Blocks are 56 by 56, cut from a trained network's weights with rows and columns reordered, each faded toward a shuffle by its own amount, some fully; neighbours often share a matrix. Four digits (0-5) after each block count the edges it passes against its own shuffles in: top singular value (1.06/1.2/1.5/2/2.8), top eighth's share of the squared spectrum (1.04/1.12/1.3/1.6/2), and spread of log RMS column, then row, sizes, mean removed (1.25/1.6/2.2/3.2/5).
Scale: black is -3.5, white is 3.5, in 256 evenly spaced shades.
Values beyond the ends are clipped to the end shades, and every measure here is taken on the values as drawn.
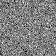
0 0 0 0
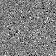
2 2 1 1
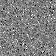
0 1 0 0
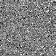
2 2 0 1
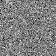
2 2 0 0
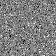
0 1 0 0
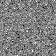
0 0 0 0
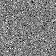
0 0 0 0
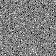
0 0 0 0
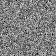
0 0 0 0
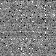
2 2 1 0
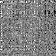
3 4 2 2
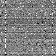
3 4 2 0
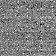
2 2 1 0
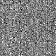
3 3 1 1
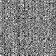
3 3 1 1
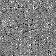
1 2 0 1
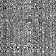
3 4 1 2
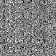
3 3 1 1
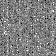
2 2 0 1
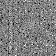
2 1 0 0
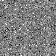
2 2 0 1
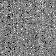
2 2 1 1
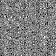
3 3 1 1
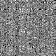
3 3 0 1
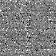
2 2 2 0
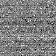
3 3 2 1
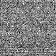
2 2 0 0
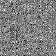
3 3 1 1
